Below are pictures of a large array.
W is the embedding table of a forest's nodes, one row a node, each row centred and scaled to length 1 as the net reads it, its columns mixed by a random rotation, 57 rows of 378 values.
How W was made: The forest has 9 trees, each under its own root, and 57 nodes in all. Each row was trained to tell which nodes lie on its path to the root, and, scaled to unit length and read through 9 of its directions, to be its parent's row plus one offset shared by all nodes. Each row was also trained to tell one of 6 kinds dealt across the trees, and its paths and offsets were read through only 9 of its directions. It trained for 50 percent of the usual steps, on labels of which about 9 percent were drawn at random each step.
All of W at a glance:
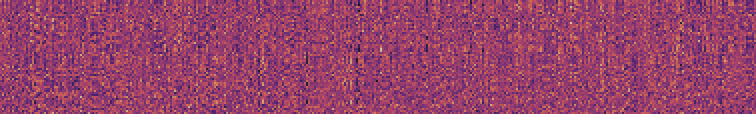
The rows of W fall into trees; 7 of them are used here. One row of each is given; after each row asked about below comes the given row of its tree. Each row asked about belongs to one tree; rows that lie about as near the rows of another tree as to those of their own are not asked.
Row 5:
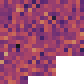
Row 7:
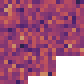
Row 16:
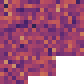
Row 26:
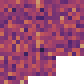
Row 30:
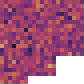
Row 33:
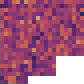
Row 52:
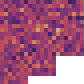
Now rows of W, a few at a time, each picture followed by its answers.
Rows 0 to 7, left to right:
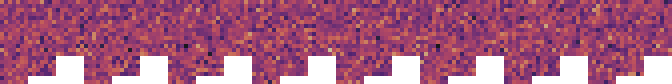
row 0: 26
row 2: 5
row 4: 26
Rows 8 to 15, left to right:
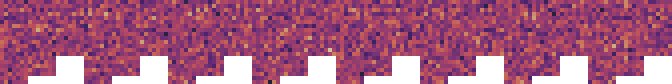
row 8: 52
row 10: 5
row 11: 26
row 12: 33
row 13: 26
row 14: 5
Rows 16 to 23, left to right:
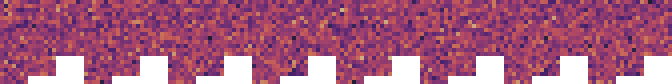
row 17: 33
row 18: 26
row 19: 26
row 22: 26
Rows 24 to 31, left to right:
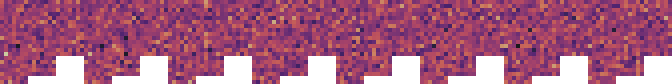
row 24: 5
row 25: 5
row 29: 5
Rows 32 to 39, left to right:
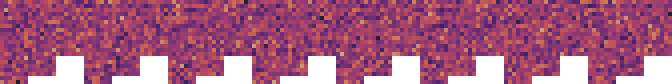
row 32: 33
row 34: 16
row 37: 16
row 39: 33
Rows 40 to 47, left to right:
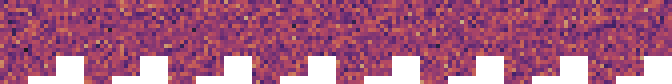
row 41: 5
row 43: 7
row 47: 16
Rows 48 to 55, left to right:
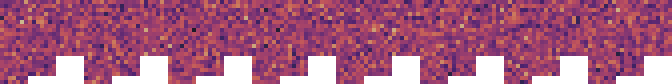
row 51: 5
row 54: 16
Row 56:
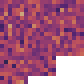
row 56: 26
